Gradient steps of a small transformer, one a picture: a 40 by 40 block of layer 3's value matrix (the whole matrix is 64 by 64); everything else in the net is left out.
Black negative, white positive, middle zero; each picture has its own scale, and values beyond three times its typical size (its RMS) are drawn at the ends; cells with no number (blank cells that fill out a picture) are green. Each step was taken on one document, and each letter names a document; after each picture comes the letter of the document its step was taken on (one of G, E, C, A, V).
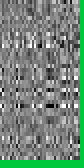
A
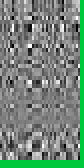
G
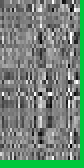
A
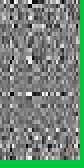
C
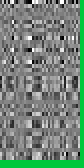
G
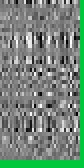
A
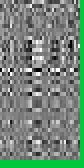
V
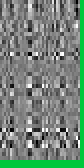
G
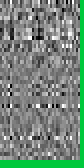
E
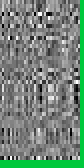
A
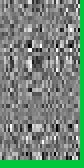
E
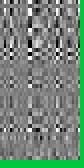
C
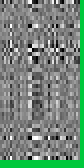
C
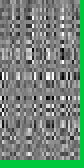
G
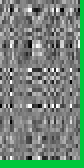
V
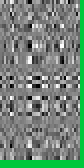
G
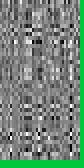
V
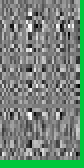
C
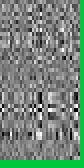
A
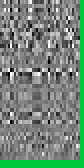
E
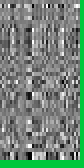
G
